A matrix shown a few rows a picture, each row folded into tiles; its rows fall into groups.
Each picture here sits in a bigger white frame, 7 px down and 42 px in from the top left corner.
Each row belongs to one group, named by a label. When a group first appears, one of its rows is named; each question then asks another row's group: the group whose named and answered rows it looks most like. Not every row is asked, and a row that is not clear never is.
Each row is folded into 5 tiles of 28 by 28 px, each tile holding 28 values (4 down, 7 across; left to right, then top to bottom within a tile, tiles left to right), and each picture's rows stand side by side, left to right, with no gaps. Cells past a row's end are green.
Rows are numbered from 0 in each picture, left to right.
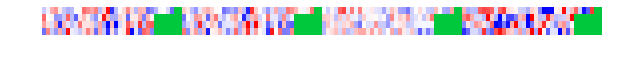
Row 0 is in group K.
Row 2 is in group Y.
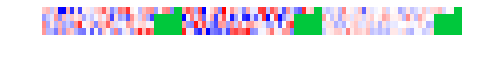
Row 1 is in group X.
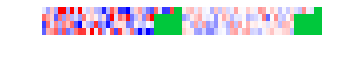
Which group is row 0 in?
Y
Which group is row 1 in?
X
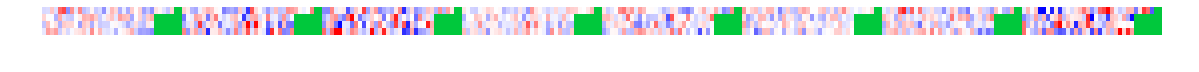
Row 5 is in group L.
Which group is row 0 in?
Y
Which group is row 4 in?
Y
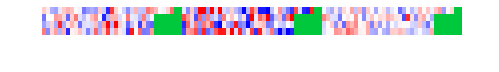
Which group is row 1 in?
Y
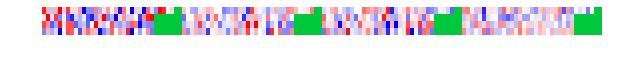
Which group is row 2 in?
K
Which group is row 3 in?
X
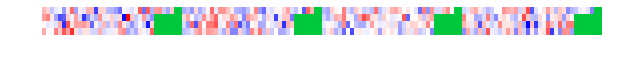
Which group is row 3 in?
K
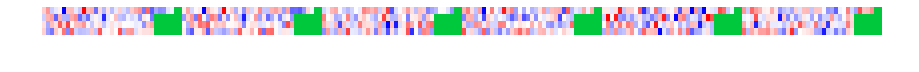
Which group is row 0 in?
X
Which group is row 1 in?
X
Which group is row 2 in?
K
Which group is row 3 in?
X
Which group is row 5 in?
L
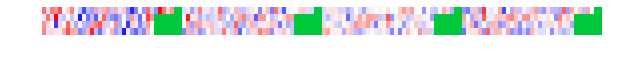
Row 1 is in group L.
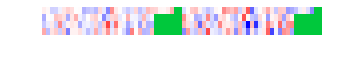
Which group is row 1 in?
K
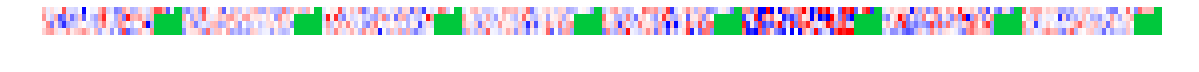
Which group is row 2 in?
L
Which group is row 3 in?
K
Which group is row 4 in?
K
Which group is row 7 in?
L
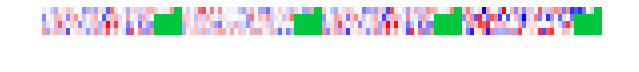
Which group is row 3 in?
X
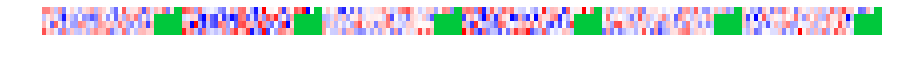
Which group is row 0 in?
X
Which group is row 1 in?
X
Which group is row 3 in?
X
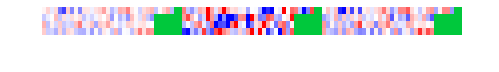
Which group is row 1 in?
Y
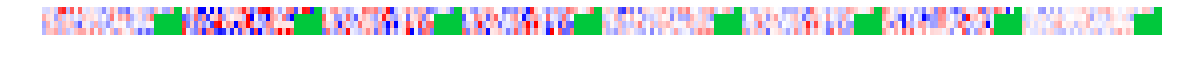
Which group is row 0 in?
Y
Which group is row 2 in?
K
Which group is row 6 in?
X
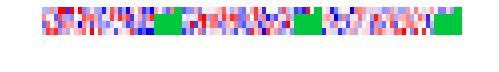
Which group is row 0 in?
Y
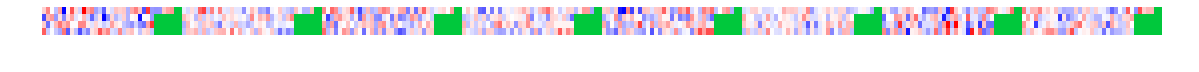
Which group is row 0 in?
X
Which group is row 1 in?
Y
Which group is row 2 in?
L
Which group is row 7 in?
L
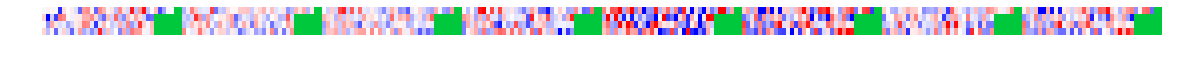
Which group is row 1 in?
L
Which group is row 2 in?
Y
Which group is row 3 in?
Y
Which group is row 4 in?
L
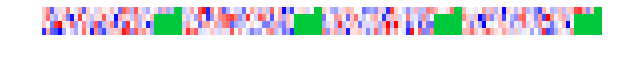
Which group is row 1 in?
Y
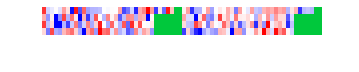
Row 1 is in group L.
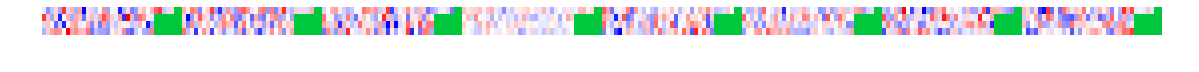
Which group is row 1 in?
L
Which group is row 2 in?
K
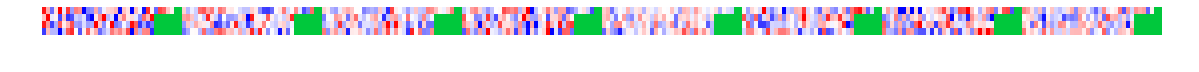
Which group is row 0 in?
L
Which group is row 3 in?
K
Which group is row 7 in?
X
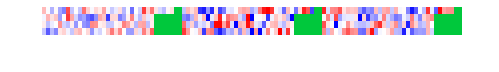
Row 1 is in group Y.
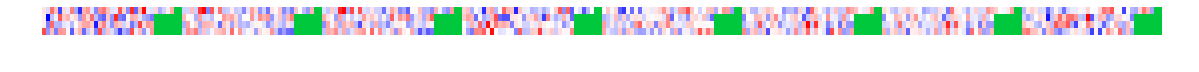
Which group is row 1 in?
Y
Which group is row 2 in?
Y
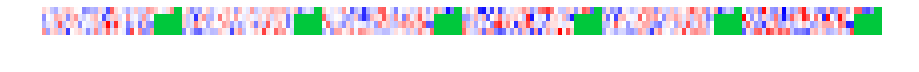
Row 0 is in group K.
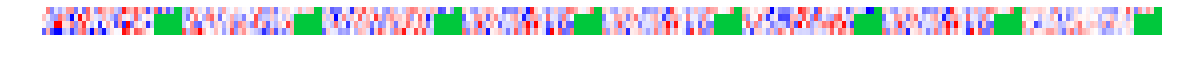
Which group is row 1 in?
L
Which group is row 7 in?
L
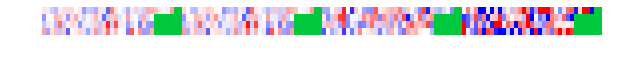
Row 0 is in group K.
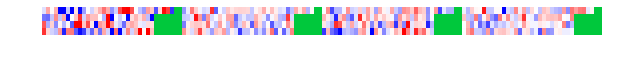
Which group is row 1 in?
L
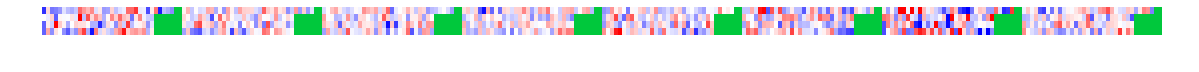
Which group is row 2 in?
K
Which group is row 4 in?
L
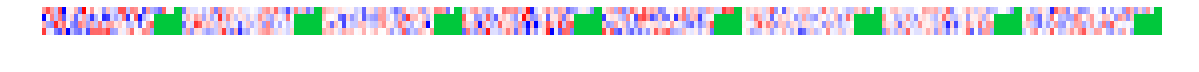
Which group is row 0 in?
X
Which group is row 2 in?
X
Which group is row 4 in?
X
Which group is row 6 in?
K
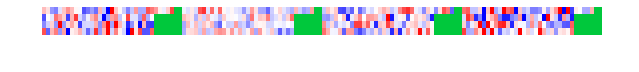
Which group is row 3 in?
X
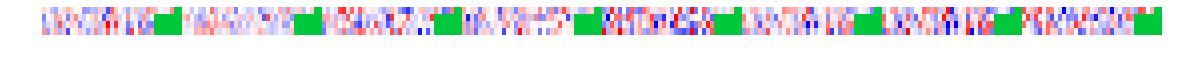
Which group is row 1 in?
X
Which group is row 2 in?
Y
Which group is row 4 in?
L
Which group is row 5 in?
K
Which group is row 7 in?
L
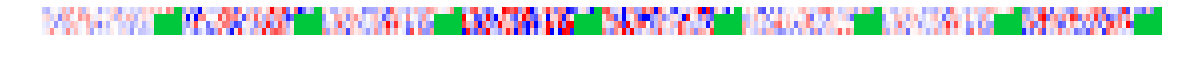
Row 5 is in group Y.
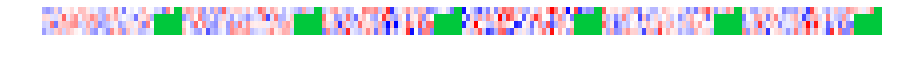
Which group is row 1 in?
X
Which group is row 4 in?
L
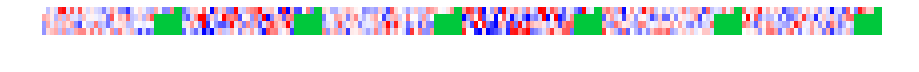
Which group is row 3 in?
X
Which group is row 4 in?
X
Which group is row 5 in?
L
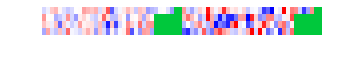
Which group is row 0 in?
K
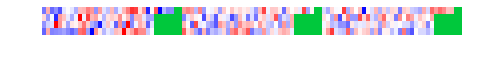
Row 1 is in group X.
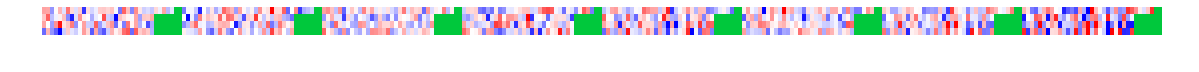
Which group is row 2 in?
X
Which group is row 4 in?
K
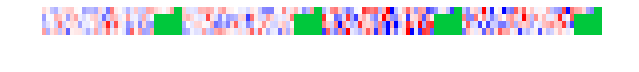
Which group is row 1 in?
Y
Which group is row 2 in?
K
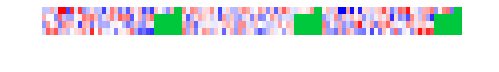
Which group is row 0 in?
Y
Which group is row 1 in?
L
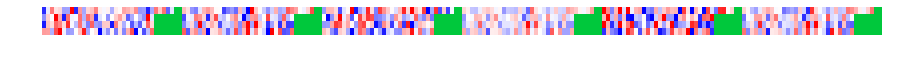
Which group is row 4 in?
L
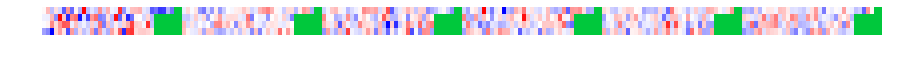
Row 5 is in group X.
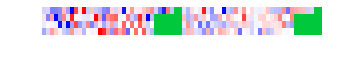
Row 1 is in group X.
